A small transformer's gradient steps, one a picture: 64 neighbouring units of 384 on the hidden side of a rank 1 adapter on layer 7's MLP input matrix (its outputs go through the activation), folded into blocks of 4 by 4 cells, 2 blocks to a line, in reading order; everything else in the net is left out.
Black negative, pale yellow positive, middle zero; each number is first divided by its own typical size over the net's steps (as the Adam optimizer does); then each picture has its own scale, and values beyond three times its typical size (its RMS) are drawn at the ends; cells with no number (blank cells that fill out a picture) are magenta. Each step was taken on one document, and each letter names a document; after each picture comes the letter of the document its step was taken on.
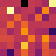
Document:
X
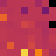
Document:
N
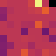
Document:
N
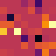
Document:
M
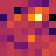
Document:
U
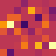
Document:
M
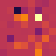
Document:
U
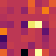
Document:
N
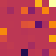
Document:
N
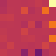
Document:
N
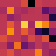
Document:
X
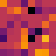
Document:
X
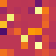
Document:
M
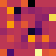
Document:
X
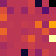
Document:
N
